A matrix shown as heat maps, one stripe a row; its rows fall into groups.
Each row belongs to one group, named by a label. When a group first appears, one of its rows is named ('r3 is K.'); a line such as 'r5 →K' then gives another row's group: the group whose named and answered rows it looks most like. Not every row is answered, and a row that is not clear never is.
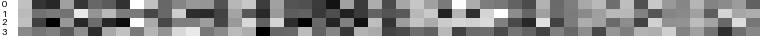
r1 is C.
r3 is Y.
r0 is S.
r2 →S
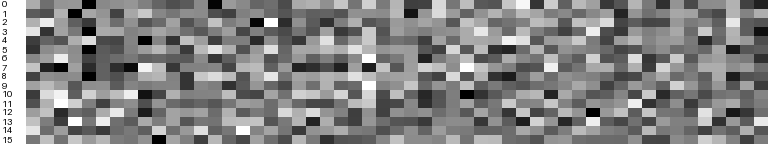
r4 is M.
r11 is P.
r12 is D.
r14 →Y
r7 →S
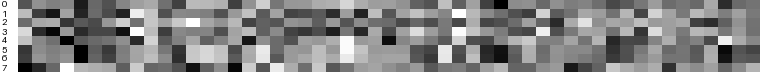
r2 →Y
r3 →S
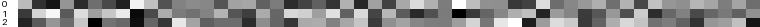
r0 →S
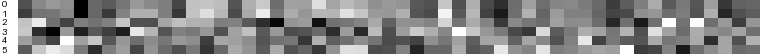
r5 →P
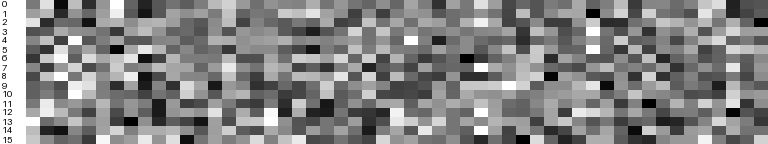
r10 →M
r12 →Y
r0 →D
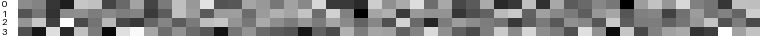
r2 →D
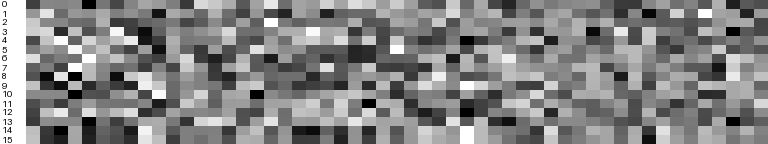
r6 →C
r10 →Y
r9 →S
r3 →D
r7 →M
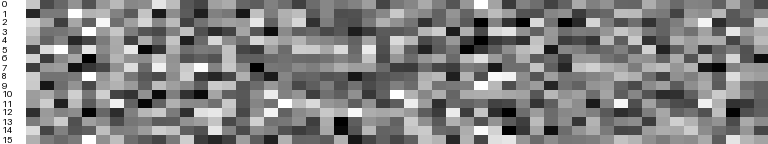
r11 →D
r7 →Y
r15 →C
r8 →C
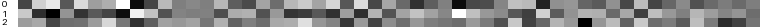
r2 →D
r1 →S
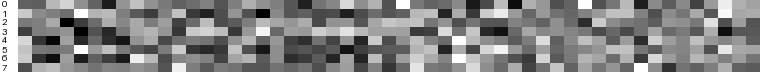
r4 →S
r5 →C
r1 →C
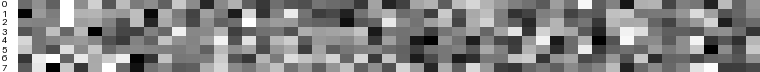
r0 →M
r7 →D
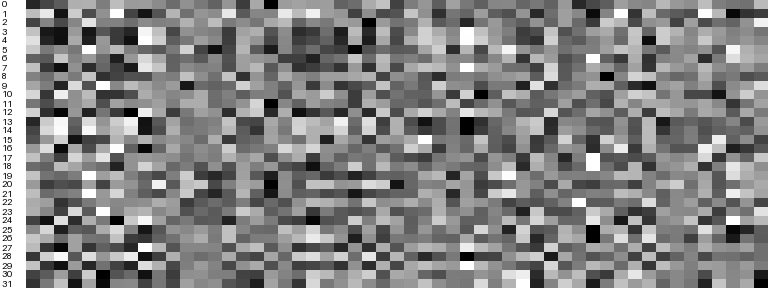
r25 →D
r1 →D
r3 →S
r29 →S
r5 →C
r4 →S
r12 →S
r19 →C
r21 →C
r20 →Y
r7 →S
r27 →S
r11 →Y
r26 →D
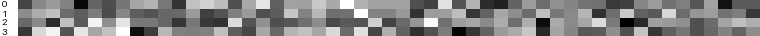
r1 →P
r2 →M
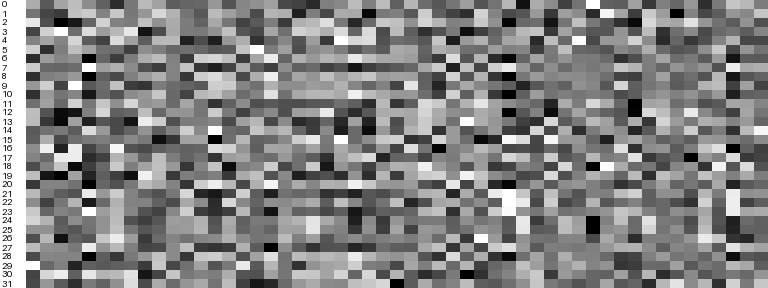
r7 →C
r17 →P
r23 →C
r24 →D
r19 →S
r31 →Y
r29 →Y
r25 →D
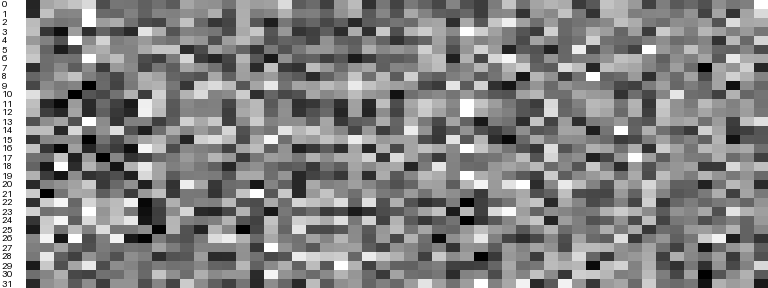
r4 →M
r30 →Y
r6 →C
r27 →Y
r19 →S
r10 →Y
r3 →S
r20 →M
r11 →S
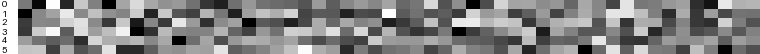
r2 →M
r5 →D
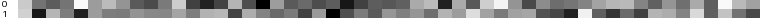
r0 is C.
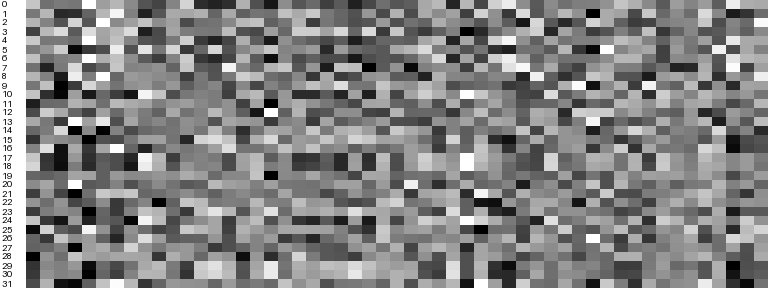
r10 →S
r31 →D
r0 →C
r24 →S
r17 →S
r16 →D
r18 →S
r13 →M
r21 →D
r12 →Y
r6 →C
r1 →D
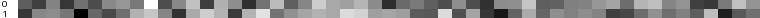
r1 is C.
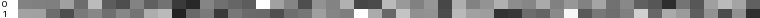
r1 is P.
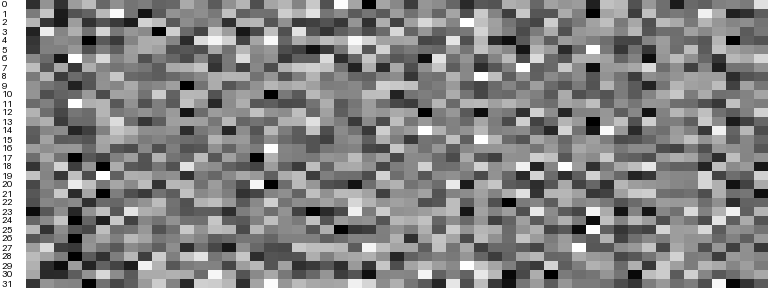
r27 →P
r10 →Y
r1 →D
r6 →M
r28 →Y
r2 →S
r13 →D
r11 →M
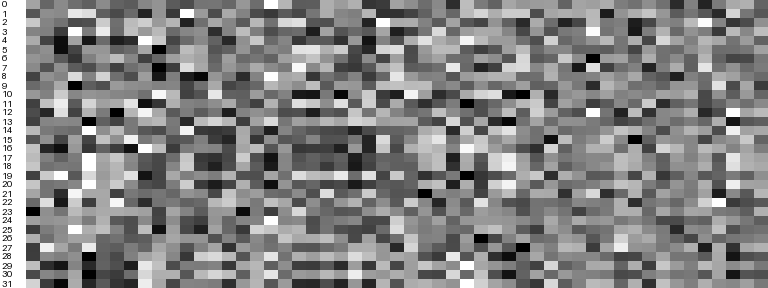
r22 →D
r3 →M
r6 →D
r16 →S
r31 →S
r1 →M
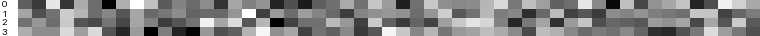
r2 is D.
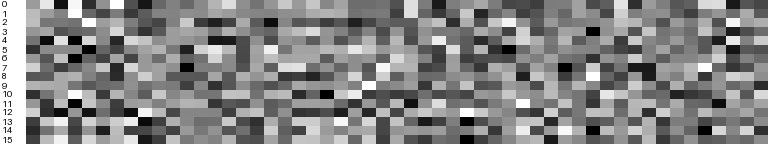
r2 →C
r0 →D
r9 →P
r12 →S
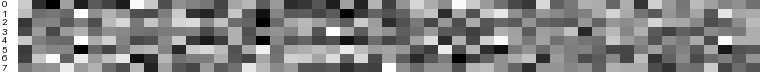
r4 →C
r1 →C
